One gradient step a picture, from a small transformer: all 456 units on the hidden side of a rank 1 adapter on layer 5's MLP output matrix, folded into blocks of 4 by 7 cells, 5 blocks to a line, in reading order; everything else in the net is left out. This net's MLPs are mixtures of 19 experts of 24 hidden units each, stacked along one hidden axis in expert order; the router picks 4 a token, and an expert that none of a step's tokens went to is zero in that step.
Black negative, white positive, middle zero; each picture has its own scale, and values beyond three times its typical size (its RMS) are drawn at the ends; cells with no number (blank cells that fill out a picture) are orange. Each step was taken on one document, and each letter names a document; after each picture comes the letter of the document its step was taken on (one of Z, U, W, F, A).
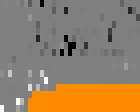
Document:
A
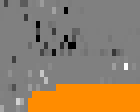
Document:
A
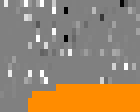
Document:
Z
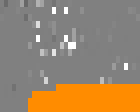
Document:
Z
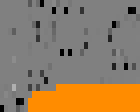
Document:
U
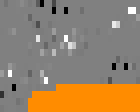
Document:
U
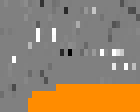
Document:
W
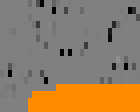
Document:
U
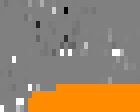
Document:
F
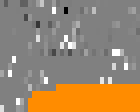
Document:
A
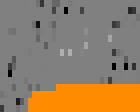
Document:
U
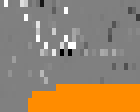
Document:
A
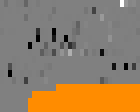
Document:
W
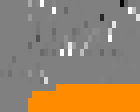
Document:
Z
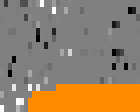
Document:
U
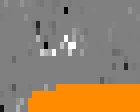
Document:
F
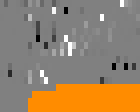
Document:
Z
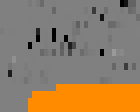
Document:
W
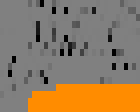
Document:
W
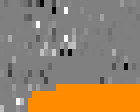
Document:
A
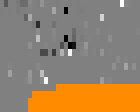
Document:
Z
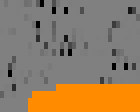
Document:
U
